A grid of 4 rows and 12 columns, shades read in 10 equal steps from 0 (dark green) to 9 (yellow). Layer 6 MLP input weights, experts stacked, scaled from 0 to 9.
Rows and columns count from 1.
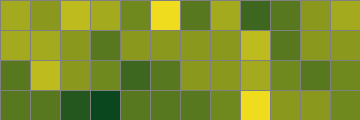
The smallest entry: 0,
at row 4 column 4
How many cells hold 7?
3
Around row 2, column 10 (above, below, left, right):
3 4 7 5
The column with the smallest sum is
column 4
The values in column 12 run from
4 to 6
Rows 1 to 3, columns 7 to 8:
3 6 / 5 5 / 5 5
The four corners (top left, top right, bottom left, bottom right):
6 6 3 4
